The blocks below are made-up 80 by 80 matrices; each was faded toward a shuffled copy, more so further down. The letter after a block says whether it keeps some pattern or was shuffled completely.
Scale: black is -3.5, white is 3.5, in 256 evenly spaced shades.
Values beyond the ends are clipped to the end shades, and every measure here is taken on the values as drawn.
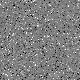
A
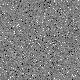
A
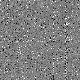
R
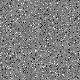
R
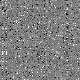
R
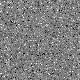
A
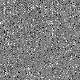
R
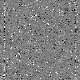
R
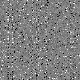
R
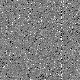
R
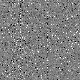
R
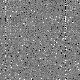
R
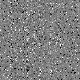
R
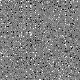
R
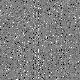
R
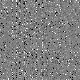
R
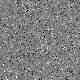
A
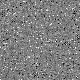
A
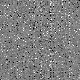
R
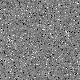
A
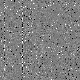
R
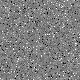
A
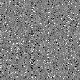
R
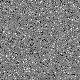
A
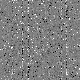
R
